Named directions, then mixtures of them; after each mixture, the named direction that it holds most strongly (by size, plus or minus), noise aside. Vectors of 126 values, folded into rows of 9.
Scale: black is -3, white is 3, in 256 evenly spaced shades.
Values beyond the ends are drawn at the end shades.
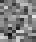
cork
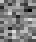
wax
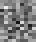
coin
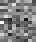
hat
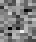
wax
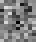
coin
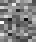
hat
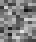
wax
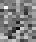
coin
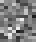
cork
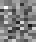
coin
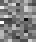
hat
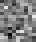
cork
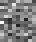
hat
